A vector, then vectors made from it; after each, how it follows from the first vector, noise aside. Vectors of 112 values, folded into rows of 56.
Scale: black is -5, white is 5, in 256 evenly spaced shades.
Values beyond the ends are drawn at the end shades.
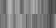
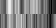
scaled up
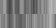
negated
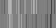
partly zeroed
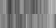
negated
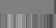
partly zeroed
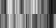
scaled up
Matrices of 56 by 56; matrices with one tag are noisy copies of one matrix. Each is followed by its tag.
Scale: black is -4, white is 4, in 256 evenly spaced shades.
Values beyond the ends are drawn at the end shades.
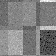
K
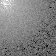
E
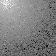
E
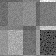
K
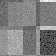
K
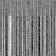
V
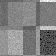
K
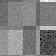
K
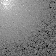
E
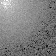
E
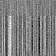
V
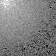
E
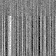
V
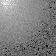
E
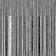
V
